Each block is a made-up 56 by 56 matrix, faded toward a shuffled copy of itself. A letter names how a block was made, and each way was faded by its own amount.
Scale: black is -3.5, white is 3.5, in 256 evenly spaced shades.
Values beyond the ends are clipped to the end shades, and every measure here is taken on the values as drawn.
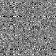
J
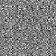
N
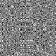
N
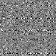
J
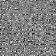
J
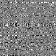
J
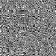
N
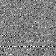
J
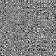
N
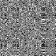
N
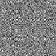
N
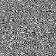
J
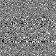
J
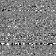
J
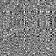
N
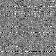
J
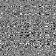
J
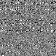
J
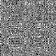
N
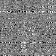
J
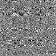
J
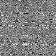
J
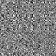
N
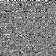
J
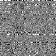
J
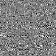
J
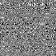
J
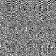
N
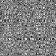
N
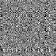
N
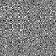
N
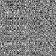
N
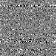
J
